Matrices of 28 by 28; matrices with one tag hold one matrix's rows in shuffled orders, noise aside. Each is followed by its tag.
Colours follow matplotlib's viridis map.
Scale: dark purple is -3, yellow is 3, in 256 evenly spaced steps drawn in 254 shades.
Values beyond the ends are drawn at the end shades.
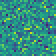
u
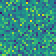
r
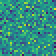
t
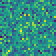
t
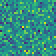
t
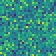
r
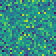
t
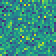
t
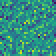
t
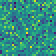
r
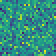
t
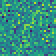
u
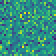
t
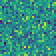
t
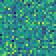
r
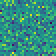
r
